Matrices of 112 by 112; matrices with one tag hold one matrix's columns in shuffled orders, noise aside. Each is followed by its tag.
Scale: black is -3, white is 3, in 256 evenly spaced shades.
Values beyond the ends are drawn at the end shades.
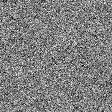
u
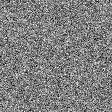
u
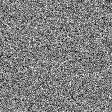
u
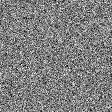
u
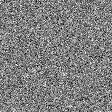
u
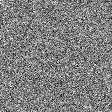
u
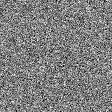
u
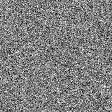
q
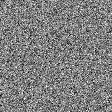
q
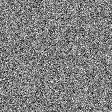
q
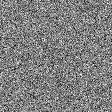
u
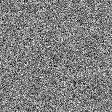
u
